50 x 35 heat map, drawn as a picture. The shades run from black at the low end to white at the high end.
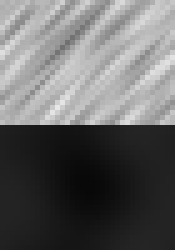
It is made of 2 by 1 panels. Panel 1,1: high, slanting up to the right. Panel 2,1: very low, smooth, faint in contrast.
